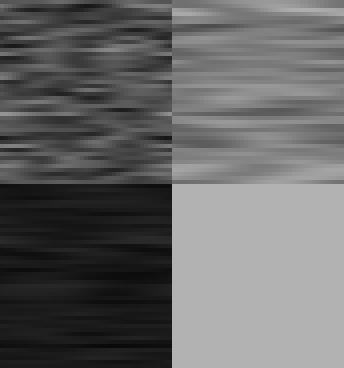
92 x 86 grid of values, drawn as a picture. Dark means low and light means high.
It is made of 2 by 2 panels. Panel 1,1: low, streaked across. Panel 1,2: middling, streaked across. Panel 2,1: very low, streaked across, faint in contrast. Panel 2,2: high, flat.
